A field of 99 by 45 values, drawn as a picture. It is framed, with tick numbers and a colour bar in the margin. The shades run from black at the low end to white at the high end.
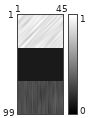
It is made of 3 by 1 panels. Panel 1,1: very high, slanting up to the right, faint in contrast. Panel 2,1: very low, flat. Panel 3,1: low, streaked downward, faint in contrast.
